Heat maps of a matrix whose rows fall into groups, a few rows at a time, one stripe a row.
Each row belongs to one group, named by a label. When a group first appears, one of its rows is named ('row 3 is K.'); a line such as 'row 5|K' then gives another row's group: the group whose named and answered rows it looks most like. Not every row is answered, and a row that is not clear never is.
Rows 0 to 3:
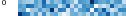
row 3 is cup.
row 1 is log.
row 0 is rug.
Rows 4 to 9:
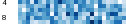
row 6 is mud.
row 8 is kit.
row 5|mud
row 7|log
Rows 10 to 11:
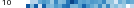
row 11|cup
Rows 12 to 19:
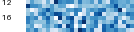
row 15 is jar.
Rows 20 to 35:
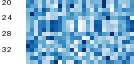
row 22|kit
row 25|jar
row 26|jar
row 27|jar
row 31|cup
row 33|jar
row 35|mud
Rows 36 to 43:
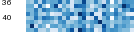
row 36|kit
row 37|mud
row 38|kit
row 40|kit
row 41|rug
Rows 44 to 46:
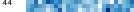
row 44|kit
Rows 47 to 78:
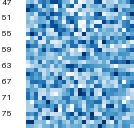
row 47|jar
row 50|jar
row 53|jar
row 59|jar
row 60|kit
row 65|cup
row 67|log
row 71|cup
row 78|rug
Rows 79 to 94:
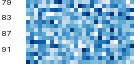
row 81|jar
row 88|rug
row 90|jar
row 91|kit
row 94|cup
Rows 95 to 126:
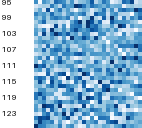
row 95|log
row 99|kit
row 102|cup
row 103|kit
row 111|cup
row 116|jar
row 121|log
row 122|cup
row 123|mud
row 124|log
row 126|cup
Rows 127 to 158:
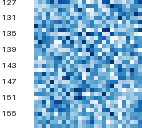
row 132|kit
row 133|cup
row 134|jar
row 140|kit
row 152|kit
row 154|jar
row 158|kit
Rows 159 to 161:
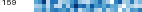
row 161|kit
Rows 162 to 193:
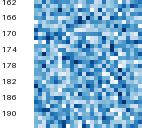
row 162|kit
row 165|kit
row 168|rug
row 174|mud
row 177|cup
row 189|log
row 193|mud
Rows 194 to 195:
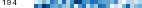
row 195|log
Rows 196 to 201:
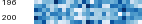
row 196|mud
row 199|kit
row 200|cup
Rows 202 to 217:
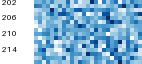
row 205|jar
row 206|rug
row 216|mud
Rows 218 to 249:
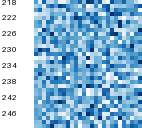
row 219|jar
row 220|rug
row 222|cup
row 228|kit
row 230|log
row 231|jar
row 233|jar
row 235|cup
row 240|jar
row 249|kit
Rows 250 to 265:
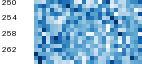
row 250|jar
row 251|log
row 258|rug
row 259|kit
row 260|kit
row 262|kit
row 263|cup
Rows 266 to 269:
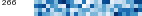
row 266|jar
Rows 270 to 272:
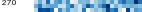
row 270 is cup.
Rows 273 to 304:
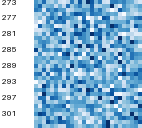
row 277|jar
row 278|mud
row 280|mud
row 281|cup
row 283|mud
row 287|kit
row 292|kit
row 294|mud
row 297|mud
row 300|kit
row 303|jar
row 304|rug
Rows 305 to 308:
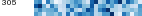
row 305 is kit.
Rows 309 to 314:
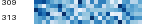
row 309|log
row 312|log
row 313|kit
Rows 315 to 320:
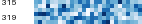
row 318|log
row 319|cup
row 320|rug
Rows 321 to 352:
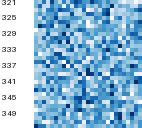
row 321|cup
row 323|jar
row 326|jar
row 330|kit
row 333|rug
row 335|jar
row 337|mud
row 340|jar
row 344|mud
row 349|mud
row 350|mud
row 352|cup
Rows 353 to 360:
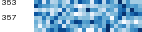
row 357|mud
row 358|cup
